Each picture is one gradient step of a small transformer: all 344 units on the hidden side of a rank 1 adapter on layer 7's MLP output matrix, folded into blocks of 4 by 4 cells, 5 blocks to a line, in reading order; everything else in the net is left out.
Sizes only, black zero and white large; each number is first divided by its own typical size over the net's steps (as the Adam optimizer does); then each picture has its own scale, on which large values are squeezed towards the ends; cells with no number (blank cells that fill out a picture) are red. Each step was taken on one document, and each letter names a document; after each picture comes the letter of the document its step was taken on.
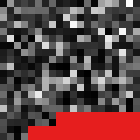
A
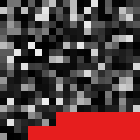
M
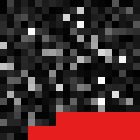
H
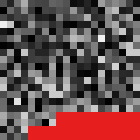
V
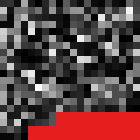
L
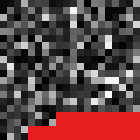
A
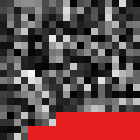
V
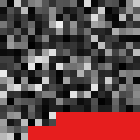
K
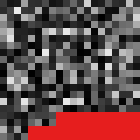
K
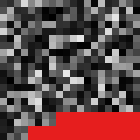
V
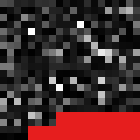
H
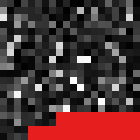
L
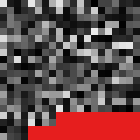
V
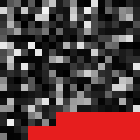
M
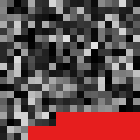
V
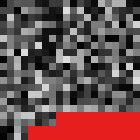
V
